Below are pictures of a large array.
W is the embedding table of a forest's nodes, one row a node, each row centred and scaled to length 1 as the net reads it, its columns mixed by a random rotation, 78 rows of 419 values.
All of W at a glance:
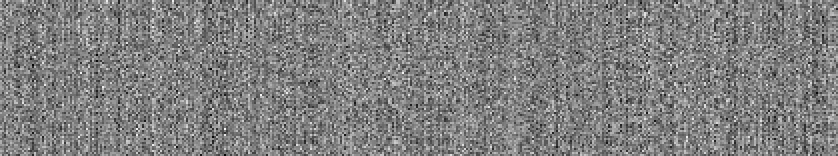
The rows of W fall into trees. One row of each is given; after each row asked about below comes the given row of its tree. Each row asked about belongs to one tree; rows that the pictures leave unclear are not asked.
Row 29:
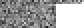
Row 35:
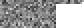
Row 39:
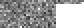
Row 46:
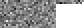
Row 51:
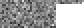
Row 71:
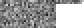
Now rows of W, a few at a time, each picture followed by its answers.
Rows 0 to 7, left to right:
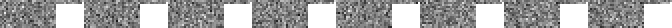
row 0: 51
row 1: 51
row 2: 71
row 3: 71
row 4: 51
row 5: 46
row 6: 29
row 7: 29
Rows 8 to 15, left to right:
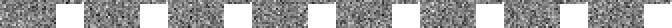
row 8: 35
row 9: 51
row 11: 51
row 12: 71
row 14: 29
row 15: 51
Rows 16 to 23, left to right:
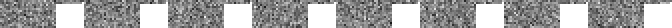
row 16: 39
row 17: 35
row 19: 35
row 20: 35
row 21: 51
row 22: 46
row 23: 29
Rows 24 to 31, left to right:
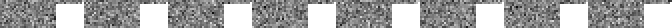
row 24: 71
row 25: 46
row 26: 39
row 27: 35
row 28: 71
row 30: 35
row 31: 39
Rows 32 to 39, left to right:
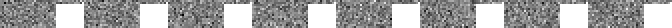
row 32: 46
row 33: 46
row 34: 51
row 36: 35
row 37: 29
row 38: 51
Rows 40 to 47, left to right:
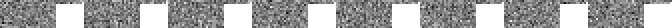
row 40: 46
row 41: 71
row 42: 71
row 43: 46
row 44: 51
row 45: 35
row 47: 39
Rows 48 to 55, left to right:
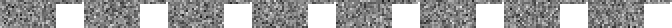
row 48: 35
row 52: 71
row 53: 71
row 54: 51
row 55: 29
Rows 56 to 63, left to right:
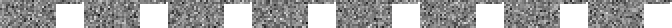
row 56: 35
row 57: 51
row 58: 29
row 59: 29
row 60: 29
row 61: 35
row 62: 51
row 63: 51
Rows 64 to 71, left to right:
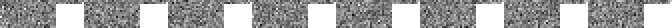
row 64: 35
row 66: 46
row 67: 35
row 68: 71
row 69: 29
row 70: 71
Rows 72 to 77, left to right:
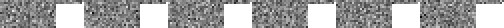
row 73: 35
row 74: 35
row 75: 51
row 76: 71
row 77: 46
